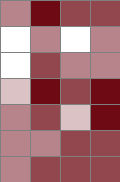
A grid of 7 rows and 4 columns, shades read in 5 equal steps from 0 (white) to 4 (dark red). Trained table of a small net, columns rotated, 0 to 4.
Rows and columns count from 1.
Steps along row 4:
up down up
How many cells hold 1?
2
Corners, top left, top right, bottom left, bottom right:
2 3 2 3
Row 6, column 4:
3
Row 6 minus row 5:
0 -1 2 -1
